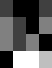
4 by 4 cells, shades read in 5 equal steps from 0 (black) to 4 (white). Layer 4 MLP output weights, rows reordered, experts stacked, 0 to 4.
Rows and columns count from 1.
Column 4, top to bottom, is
1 2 0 3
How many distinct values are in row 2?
3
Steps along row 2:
down down up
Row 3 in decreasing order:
2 2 1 0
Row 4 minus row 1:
-1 4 4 2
